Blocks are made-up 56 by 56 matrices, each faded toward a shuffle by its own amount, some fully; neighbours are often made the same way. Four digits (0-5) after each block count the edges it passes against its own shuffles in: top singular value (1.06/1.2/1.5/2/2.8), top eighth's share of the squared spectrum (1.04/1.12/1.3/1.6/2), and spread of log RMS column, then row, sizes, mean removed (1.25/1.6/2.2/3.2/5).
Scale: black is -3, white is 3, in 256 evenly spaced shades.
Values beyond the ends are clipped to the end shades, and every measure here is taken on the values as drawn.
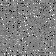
2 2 1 1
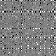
4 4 2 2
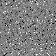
2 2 0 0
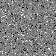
1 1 0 0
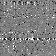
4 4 1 2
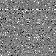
3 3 1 1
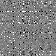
3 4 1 2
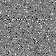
2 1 0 0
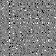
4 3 2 1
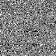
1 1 0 3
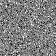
0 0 0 0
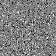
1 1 0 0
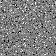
0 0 0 0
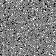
0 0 0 0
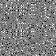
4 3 1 1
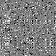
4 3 1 1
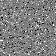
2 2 0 0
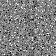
2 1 0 0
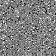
3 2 1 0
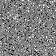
1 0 0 0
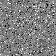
2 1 0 0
